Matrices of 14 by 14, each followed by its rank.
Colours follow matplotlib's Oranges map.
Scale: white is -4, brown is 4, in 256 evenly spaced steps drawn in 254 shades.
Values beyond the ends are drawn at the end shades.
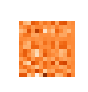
two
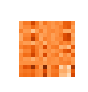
two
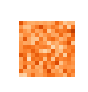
full rank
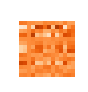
two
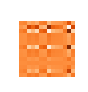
one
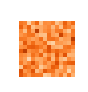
full rank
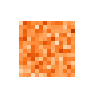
full rank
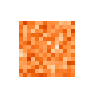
full rank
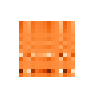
one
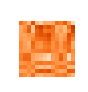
two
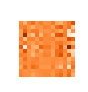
two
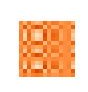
one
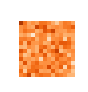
full rank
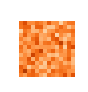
full rank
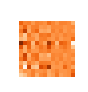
two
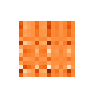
one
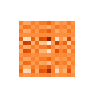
one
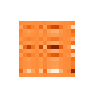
one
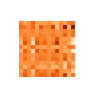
two
